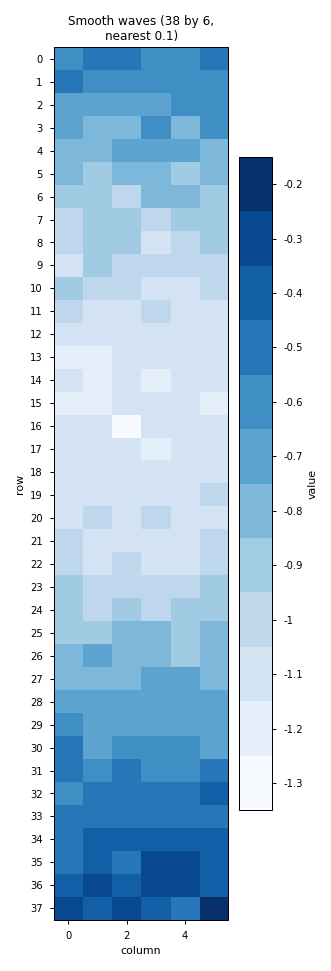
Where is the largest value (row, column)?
37 5
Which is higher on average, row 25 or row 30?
row 30
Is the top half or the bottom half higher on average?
bottom
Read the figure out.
Title: Smooth waves (38 by 6, nearest 0.1)
x-axis: column, ticks 0 2 4
y-axis: row, ticks 0 1 2 3 4 5 6 7 8 9 10 11 12 13 14 15 16 17 18 19 20 21 22 23 24 25 26 27 28 29 30 31 32 33 34 35 36 37 (0 at the top)
Colour bar: value, ticks -1.3 -1.2 -1.1 -1 -0.9 -0.8 -0.7 -0.6 -0.5 -0.4 -0.3 -0.2
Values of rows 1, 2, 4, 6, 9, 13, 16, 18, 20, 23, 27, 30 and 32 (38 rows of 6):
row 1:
-0.5 -0.6 -0.6 -0.6 -0.6 -0.6
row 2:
-0.7 -0.7 -0.7 -0.7 -0.6 -0.6
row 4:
-0.8 -0.8 -0.7 -0.7 -0.7 -0.8
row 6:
-0.9 -0.9 -1 -0.8 -0.8 -0.9
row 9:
-1.1 -0.9 -1 -1 -1 -1
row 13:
-1.2 -1.2 -1.1 -1.1 -1.1 -1.1
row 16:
-1.1 -1.1 -1.3 -1.1 -1.1 -1.1
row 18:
-1.1 -1.1 -1.1 -1.1 -1.1 -1.1
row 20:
-1.1 -1 -1.1 -1 -1.1 -1.1
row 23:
-0.9 -1 -1 -1 -1 -0.9
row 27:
-0.8 -0.8 -0.8 -0.7 -0.7 -0.8
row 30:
-0.5 -0.7 -0.6 -0.6 -0.6 -0.7
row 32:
-0.6 -0.5 -0.5 -0.5 -0.5 -0.4
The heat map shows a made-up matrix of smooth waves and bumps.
